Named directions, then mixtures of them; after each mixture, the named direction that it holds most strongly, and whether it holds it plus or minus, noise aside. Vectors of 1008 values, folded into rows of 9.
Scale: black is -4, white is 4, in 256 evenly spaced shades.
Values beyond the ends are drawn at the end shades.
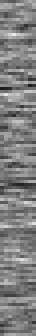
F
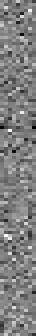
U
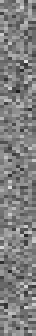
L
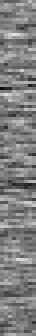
F, plus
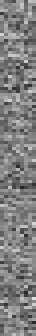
L, plus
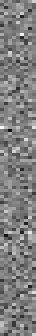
U, minus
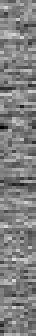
F, plus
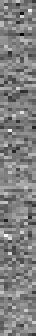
U, plus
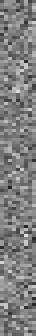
L, minus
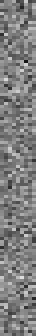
L, minus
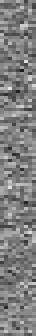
L, plus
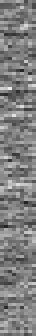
F, minus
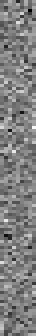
U, minus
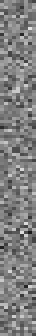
L, minus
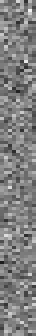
L, plus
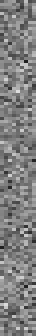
L, minus
